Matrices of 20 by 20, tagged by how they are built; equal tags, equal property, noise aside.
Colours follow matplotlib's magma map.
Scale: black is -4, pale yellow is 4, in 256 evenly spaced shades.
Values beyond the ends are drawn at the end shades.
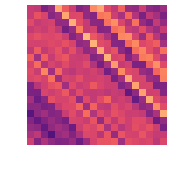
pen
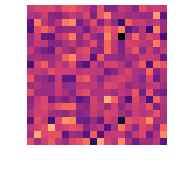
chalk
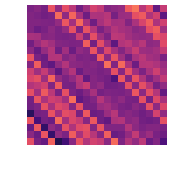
pen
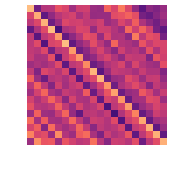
pen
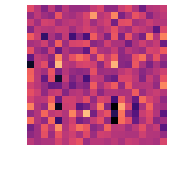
chalk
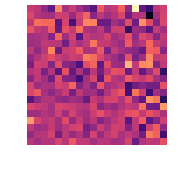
chalk
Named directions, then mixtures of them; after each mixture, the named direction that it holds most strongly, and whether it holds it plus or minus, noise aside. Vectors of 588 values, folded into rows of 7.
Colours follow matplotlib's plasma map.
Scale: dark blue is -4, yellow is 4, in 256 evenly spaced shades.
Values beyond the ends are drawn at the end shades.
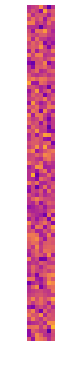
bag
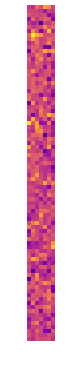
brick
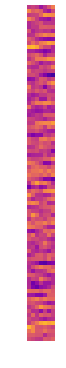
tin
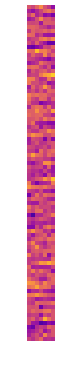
tin, minus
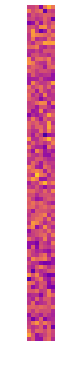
bag, minus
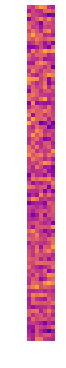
tin, minus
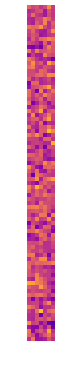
bag, minus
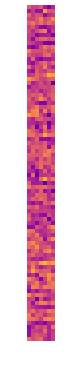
tin, minus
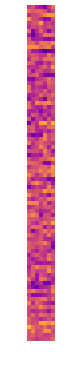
tin, plus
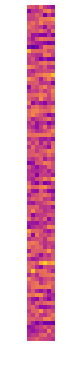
tin, minus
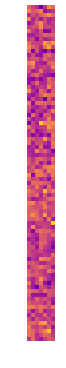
bag, minus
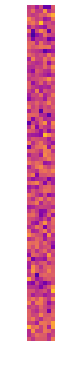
brick, minus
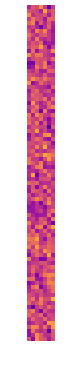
bag, plus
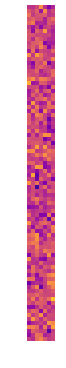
bag, plus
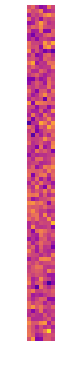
bag, minus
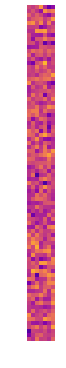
bag, plus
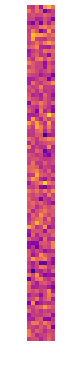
brick, plus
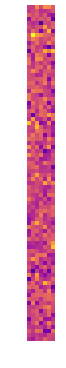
brick, plus
